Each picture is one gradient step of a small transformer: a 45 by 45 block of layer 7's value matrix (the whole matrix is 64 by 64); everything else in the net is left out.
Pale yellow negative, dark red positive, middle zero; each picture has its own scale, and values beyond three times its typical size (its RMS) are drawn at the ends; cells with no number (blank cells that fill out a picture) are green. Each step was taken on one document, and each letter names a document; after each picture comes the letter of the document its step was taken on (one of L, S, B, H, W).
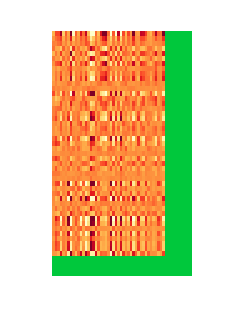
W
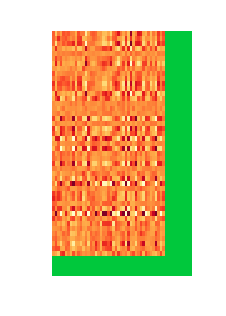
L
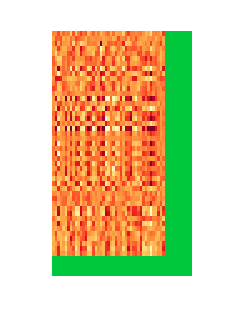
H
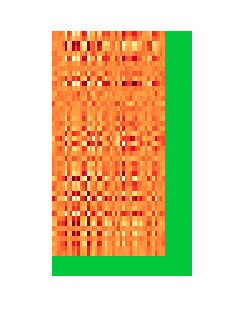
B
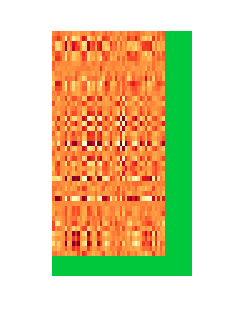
B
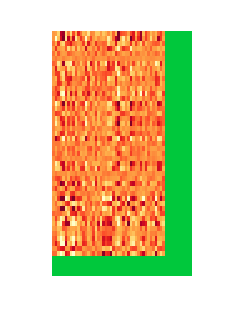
L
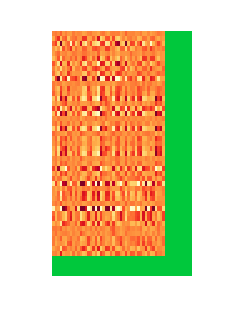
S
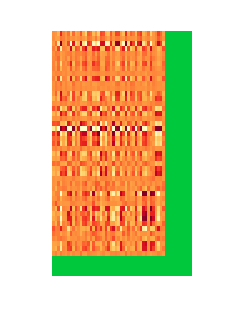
S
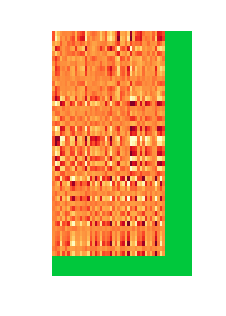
L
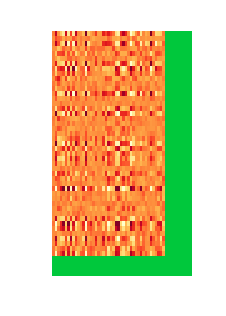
H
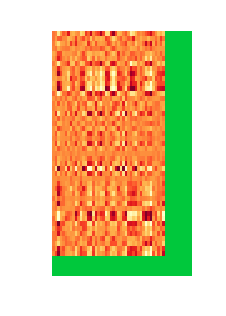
H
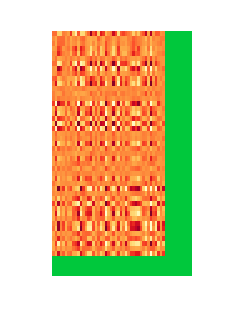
H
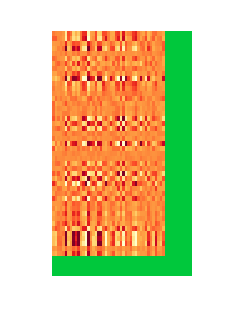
B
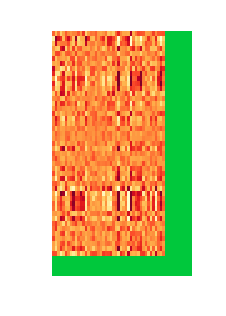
L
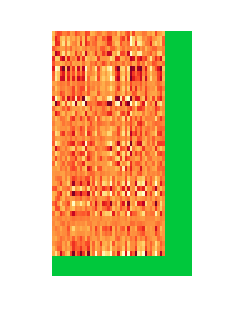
L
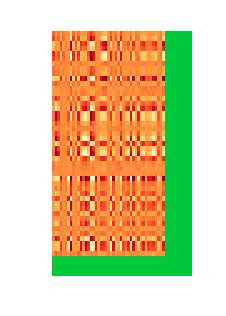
W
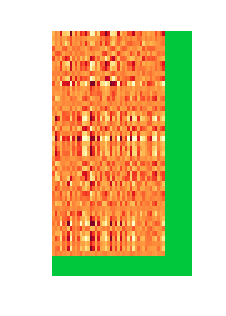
W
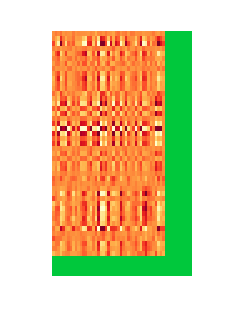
S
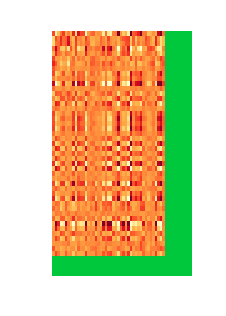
L
